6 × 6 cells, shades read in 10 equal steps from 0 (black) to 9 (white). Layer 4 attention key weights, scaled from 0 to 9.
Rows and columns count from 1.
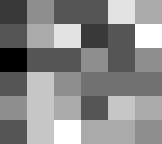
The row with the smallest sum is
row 3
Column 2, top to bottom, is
5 6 3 7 7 7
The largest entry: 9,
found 2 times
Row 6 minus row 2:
0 1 1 4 3 -4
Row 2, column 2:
6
